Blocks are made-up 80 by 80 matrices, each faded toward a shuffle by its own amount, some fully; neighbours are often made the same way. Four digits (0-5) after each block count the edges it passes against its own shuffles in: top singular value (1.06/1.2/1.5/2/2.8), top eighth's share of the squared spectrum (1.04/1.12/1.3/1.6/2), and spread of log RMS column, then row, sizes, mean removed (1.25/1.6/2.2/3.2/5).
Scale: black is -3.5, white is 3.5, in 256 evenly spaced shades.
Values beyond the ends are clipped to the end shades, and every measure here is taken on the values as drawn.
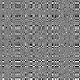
5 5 4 4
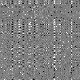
5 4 3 3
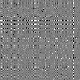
5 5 3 3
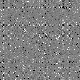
4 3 2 2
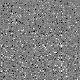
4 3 1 1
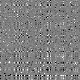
5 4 3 3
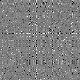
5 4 2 2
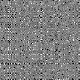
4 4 2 2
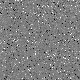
0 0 0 0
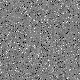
2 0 0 0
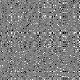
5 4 2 2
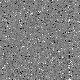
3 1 0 0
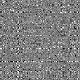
4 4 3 3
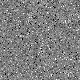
1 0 0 0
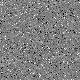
1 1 0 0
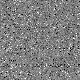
2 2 0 2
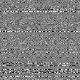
4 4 0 4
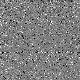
2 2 0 2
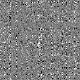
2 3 3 3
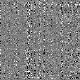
2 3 4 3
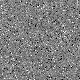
0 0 0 0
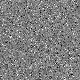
0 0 0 0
